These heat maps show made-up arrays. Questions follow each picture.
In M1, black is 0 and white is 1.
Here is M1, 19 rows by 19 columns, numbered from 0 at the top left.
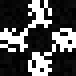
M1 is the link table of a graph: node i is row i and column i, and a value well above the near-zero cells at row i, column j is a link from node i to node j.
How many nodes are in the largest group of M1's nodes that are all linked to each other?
2
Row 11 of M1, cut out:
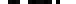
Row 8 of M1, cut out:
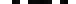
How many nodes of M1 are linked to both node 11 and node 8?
7
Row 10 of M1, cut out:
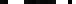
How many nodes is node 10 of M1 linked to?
8
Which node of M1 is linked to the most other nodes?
node 9
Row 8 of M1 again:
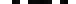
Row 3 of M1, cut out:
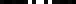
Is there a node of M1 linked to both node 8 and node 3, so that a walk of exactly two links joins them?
no
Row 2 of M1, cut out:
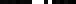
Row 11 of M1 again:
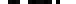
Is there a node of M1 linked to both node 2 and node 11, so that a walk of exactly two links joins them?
no
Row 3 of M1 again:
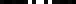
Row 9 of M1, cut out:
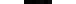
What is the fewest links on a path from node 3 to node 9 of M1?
1
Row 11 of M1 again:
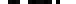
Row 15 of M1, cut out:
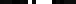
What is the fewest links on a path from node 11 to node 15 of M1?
1
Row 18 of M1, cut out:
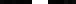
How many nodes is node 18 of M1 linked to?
4
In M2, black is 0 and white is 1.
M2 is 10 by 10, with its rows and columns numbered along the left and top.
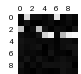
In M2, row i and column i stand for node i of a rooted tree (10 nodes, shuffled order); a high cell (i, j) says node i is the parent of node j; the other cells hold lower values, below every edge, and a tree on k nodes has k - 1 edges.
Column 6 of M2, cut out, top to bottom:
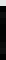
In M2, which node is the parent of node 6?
0
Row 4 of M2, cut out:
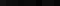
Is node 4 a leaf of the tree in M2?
yes
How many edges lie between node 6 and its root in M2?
2
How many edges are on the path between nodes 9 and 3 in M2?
1
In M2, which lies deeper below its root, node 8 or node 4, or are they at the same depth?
the same depth
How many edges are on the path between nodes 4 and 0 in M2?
3
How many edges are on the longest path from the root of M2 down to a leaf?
2
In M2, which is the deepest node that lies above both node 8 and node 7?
3
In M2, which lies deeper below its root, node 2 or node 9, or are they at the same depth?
node 9
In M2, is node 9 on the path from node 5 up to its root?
no
